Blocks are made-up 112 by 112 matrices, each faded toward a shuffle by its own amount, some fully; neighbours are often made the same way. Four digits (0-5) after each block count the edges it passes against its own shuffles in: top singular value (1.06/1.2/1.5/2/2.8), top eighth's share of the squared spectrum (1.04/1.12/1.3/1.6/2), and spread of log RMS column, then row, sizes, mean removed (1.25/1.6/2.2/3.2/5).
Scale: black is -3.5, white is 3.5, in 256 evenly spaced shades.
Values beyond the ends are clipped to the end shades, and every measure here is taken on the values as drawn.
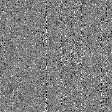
2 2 3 0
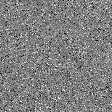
0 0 0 0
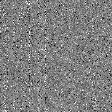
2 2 3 0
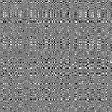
5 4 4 4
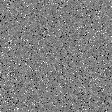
0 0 0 0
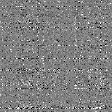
2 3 3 4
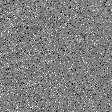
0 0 0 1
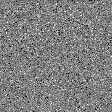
2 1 0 0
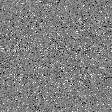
2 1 0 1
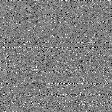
3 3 0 3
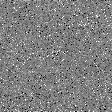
1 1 0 1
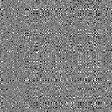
5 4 3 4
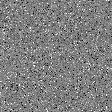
2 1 0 0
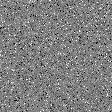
1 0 0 0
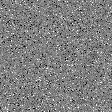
1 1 0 0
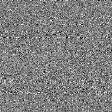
3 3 0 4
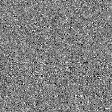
2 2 0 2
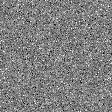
0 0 0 0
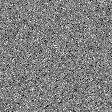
0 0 0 0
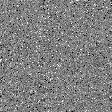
3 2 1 0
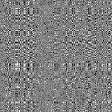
5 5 4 3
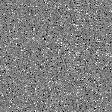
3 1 1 0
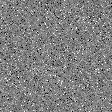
0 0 0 0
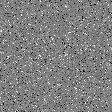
0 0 0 0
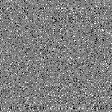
4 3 1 2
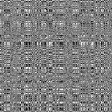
5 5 4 4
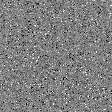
0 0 0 0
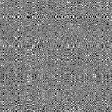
5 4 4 3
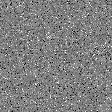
2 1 0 0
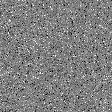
1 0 0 0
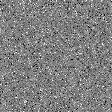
2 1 0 0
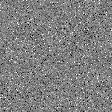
3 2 0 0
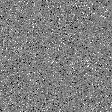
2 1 0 0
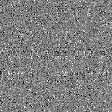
4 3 1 2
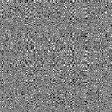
5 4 3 3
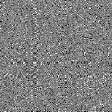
4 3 2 2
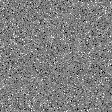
2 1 0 0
